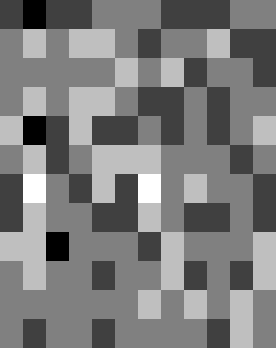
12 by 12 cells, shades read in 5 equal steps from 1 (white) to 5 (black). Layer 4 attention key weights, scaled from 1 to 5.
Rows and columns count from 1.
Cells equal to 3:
70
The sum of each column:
37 33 41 35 36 37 34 36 38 40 37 37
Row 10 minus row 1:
-1 -3 -1 -1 1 0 0 -2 0 -1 1 -1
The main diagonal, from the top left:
4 2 3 2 4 2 1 3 3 3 2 3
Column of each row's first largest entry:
2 7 9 7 2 3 1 1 3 5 1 2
